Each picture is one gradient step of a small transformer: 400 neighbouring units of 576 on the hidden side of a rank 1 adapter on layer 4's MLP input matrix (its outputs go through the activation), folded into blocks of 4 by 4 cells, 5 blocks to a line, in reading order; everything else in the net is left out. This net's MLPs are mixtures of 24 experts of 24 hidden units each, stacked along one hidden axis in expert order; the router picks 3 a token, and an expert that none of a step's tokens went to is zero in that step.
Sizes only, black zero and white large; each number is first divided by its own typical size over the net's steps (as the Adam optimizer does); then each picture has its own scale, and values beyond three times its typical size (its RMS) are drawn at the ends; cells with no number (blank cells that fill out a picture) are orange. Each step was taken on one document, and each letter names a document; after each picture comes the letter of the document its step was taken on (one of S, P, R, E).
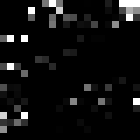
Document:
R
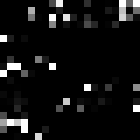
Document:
R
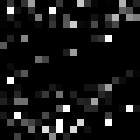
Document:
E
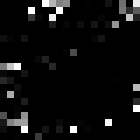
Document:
R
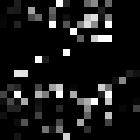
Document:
E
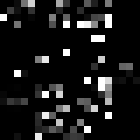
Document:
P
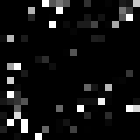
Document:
R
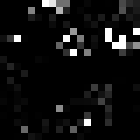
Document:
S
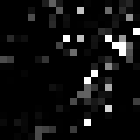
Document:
S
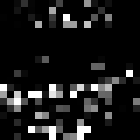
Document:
E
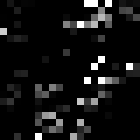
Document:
P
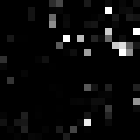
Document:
S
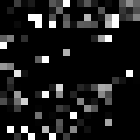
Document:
E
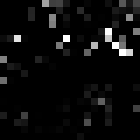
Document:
S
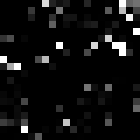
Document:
R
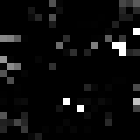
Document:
R
